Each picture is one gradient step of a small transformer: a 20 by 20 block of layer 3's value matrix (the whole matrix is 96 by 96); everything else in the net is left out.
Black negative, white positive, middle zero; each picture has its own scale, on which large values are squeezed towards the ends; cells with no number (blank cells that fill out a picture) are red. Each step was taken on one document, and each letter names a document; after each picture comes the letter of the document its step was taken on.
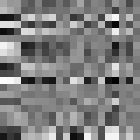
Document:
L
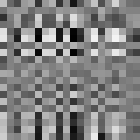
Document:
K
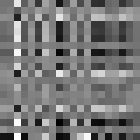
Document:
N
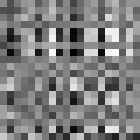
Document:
K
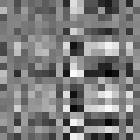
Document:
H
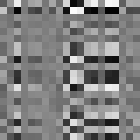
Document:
H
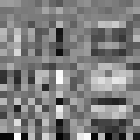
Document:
N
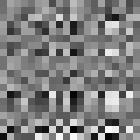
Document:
K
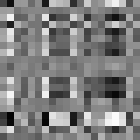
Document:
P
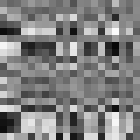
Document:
L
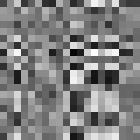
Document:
H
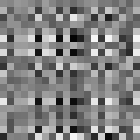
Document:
K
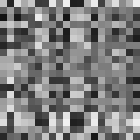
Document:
P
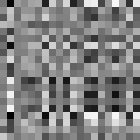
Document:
P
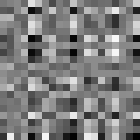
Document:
K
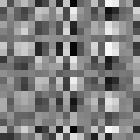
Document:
K
